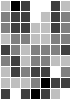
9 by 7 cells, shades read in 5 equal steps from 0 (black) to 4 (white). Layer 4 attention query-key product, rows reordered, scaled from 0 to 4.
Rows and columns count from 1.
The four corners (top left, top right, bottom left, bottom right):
3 3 1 4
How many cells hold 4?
6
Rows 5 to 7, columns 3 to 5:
3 2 2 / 3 2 2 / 2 1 1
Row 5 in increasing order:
1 1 2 2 2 2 3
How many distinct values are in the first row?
4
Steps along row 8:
same same down down up same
